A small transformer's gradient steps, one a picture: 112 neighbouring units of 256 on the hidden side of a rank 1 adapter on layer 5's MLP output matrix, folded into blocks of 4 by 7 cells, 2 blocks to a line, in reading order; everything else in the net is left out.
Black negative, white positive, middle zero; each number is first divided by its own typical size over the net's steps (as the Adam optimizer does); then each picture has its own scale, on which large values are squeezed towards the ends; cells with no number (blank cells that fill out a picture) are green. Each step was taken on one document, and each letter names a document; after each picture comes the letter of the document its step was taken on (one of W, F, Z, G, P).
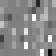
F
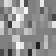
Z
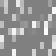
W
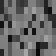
Z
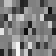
Z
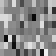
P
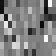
P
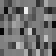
Z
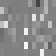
F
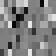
Z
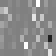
F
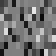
P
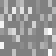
W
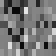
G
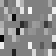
W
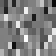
G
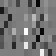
F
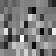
P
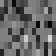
G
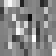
G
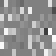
W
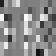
P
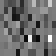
G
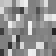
Z
